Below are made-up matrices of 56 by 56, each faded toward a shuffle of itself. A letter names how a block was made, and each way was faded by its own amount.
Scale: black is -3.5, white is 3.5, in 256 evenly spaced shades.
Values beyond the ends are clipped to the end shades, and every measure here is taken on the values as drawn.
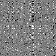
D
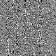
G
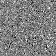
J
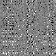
D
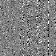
G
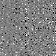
D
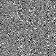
G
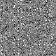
G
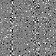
D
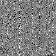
G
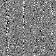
G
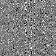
G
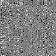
D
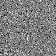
J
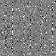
D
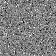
J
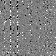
D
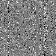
G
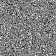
J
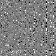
D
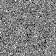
J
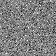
J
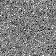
J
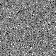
J
